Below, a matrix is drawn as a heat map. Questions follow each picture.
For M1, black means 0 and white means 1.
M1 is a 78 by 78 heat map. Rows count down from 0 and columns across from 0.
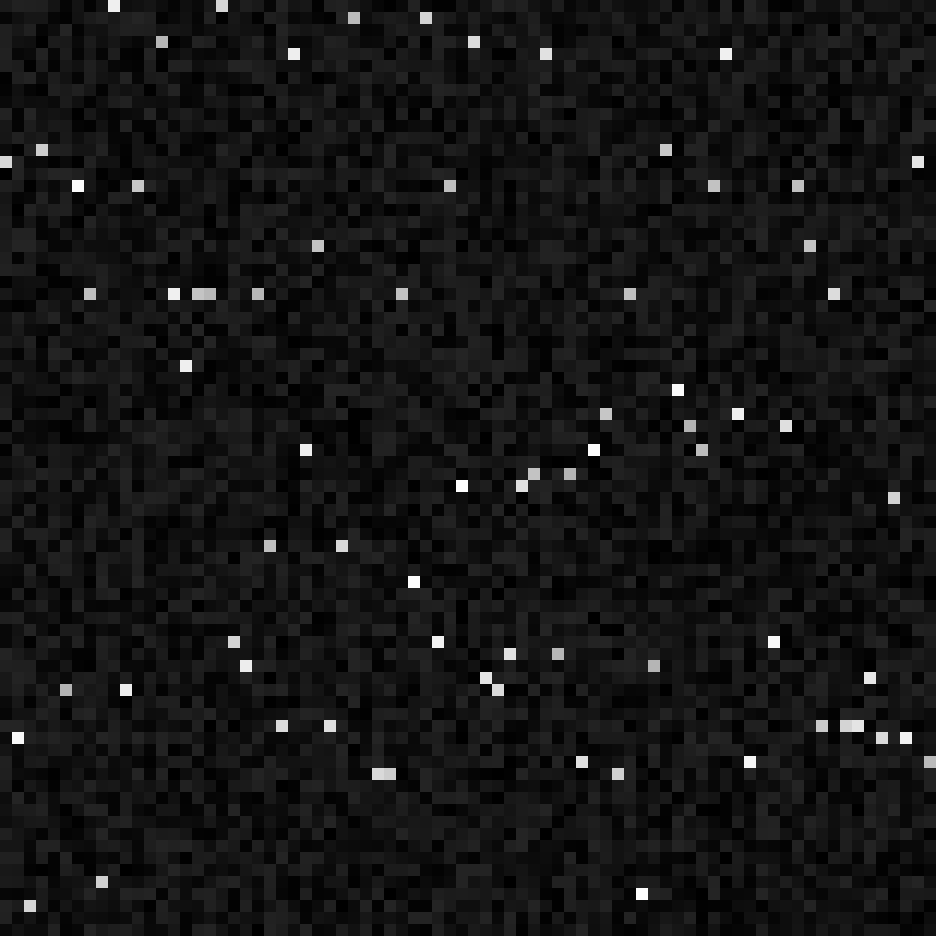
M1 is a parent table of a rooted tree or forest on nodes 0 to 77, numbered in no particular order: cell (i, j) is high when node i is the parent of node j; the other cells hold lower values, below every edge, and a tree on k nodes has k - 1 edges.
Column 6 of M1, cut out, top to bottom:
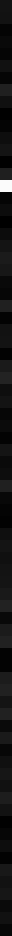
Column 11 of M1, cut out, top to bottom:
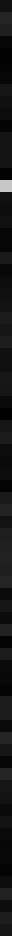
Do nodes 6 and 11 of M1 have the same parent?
yes
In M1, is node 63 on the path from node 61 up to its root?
yes
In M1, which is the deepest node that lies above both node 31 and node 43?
64
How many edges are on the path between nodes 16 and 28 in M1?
4
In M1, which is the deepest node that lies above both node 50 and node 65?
34
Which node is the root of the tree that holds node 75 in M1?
63
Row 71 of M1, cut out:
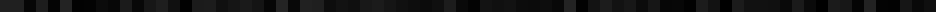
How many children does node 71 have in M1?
0
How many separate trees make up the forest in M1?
4
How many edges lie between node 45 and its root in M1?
1
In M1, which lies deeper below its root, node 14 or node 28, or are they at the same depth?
the same depth
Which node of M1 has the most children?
24
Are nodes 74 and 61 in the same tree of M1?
yes
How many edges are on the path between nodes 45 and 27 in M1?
3
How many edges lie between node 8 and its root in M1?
5
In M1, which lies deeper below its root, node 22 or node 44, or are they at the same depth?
node 44
